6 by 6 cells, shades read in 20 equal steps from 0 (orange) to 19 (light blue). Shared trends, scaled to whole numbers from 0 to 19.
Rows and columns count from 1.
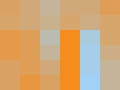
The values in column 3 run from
6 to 13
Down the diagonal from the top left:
6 8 13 0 18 11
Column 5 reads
8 9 17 18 18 19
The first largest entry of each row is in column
3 3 5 5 5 5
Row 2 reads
7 8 10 7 9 7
